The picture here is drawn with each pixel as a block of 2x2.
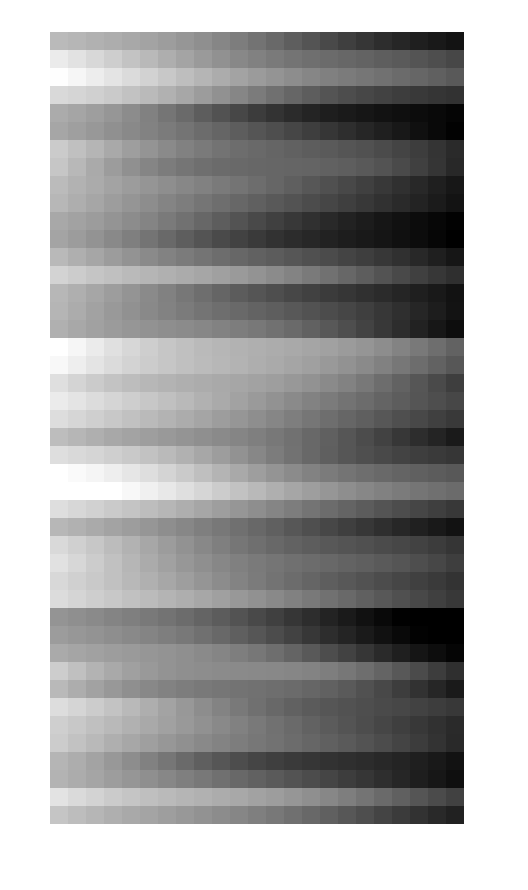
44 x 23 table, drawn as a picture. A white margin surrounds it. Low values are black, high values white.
The ninth with the highest average is the middle left. No lone cell stands out from its neighbours. Streaks run across, left to right. On average the colour sits 50% of the way up the scale. There is an overall slope up to the left.
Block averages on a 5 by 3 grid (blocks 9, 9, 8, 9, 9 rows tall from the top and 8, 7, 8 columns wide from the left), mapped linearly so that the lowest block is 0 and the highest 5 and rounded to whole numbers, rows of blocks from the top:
4 2 0 | 3 2 0 | 5 3 1 | 4 2 0 | 4 2 0
